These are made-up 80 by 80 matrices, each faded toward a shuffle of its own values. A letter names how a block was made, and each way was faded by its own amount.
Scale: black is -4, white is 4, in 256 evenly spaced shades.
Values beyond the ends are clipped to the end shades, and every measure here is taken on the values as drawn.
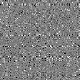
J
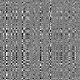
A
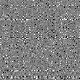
J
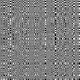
A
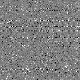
J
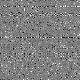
J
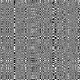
A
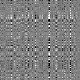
A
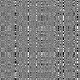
A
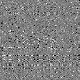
J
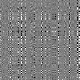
A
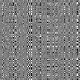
A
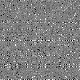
J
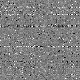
J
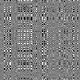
A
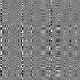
A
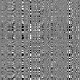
A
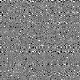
J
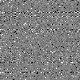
J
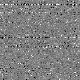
J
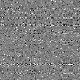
J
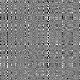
A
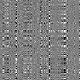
A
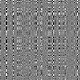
A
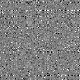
J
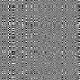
A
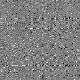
J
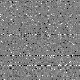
J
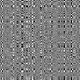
A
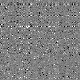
J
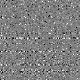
J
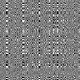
A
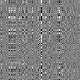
A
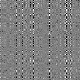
A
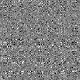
J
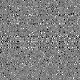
J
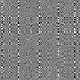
A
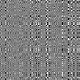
A
